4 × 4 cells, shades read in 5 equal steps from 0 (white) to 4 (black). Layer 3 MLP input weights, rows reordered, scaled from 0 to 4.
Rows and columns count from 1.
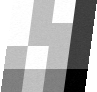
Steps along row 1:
up down up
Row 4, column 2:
1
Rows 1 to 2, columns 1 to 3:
0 1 0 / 0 1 1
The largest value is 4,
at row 4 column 4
